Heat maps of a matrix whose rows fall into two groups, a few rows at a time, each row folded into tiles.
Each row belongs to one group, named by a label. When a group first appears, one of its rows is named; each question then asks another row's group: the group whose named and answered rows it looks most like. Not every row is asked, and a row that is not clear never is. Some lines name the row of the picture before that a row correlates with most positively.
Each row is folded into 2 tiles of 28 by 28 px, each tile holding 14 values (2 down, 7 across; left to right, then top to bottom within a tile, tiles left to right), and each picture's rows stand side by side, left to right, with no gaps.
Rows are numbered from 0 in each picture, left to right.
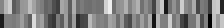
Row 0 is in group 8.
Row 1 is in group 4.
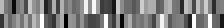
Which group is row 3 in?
8
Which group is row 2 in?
4
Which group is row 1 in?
4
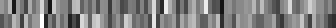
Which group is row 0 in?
8
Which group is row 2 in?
8
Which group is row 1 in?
8
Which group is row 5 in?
8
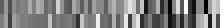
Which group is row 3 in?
4
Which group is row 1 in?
8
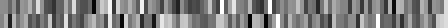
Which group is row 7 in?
4
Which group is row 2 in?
4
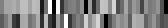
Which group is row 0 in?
8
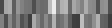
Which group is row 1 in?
8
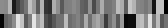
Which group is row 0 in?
8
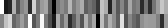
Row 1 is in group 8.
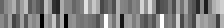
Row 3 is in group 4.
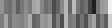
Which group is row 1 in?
4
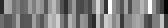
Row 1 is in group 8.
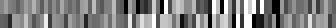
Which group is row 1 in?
4
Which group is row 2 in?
8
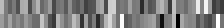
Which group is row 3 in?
4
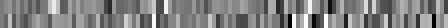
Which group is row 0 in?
4
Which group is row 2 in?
8
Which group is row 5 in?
4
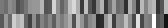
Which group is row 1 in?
4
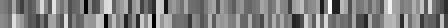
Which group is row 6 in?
4
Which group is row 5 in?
8
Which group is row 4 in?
8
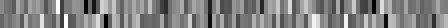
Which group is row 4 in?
4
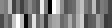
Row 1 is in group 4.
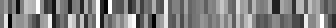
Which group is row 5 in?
8
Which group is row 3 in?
4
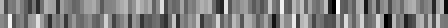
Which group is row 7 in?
8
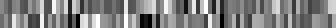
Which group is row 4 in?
4
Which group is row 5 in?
4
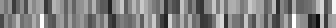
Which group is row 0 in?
8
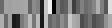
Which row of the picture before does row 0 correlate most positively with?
4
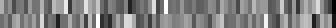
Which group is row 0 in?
8
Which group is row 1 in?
8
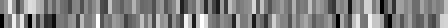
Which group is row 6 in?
8
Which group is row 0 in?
8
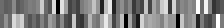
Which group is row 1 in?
4
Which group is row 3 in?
4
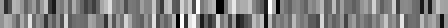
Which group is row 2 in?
8
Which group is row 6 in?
4
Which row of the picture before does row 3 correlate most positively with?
3
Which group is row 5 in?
8
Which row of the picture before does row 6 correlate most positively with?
3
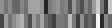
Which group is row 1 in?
8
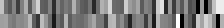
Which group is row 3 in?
4
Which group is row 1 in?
4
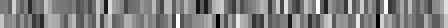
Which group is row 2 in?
8
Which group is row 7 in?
4
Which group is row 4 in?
8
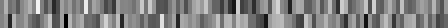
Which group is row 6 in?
4
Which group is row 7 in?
8
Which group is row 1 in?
4
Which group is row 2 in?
4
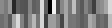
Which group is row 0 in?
8
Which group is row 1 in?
4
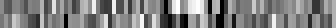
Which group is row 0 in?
8
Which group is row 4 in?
4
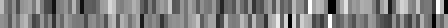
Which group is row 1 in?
4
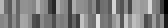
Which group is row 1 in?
8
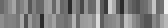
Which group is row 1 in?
8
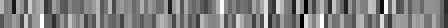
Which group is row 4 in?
8
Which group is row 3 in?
4
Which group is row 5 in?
8
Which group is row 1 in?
8
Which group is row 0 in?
8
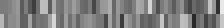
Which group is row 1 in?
4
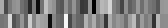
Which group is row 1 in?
4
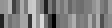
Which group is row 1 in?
8
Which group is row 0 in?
8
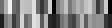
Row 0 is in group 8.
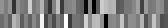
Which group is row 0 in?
8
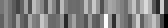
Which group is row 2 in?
8
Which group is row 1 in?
4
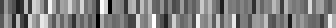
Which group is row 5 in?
4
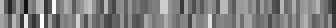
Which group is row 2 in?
4
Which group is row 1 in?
8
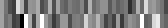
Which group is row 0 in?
8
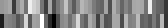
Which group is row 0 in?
8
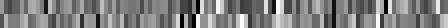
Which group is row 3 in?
4
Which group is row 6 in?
8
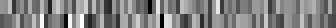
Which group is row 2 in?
4
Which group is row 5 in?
8
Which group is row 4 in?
8
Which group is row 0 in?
8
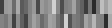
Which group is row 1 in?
4
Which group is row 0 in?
4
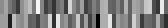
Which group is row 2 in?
8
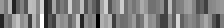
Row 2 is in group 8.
